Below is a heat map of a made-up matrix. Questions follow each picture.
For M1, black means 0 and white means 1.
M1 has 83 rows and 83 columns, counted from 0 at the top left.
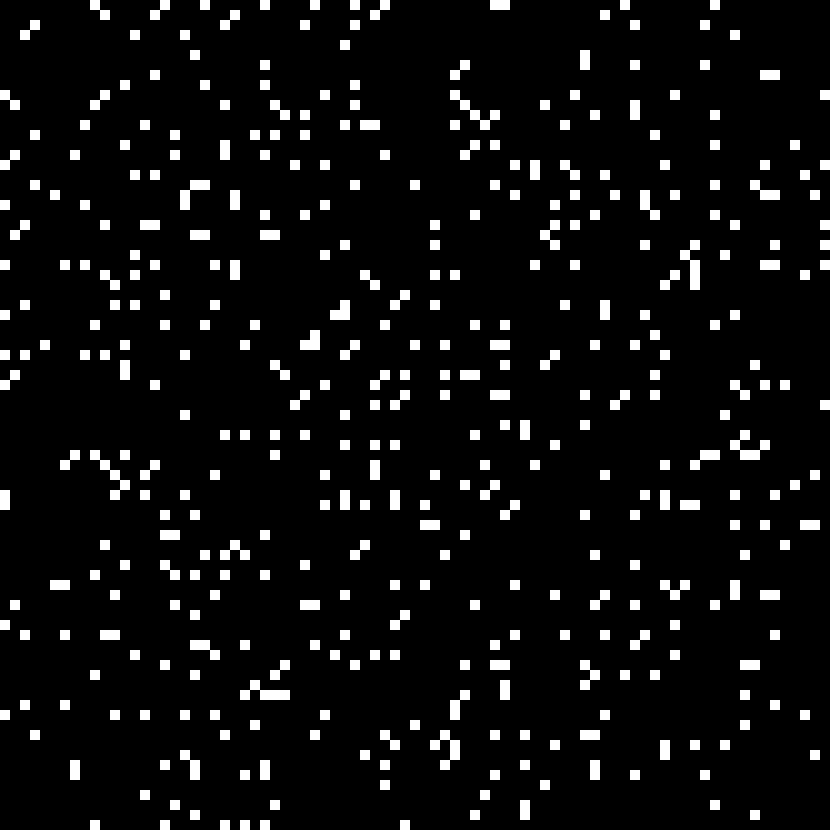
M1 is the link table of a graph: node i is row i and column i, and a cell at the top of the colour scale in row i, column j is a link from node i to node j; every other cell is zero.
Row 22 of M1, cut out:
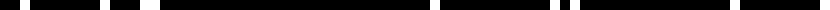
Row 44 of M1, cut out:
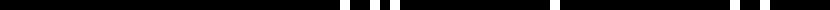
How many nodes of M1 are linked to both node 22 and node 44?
2
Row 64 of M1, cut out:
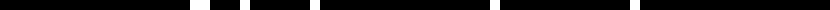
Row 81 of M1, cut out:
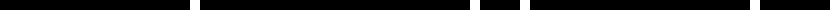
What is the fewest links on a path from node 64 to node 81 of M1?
2
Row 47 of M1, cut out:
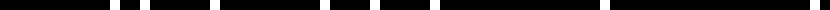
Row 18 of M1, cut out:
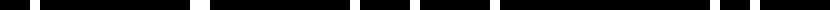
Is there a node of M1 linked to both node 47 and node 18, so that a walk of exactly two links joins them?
no
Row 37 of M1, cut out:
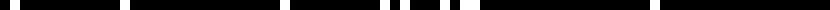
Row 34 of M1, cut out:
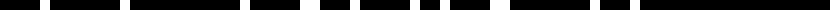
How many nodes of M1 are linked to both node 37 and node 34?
2
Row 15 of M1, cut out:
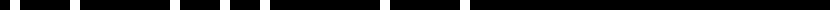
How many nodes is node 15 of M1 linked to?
7
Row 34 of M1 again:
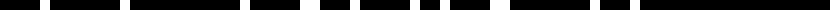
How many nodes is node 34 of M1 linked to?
12
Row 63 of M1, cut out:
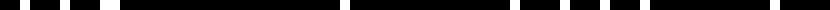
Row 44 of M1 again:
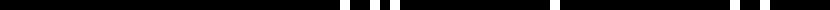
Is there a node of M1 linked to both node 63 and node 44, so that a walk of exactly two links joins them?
yes
